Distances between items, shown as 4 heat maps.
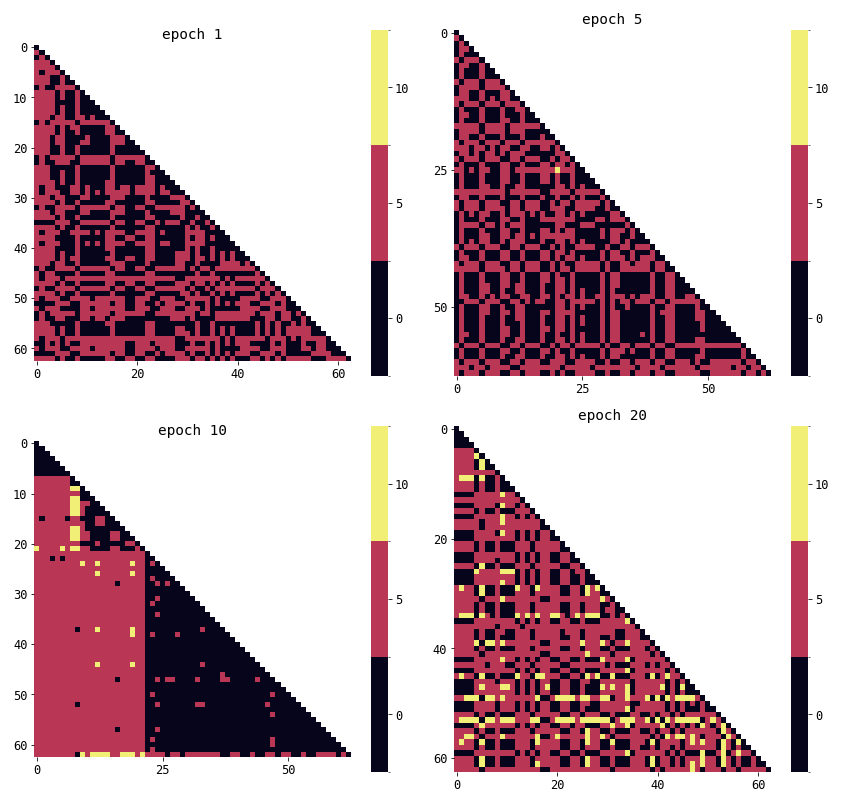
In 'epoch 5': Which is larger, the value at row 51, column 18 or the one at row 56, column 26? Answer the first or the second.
the first
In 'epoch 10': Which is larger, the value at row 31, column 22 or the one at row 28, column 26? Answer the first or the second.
the second
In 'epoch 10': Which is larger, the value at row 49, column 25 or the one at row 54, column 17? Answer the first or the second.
the second
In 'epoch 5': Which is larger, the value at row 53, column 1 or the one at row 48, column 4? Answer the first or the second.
the first
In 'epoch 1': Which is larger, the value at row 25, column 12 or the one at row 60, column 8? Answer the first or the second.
the second
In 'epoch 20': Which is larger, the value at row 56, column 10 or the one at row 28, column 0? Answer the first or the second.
the first
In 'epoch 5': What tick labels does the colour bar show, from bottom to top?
0, 5, 10
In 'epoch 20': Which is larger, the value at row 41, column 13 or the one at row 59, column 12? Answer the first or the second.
the first
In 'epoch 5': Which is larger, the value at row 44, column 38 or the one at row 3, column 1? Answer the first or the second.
the second
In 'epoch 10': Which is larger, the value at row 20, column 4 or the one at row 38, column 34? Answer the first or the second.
the first
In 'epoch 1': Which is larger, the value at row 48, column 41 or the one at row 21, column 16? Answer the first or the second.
the first
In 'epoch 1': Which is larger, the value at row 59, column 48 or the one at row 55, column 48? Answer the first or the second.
the second
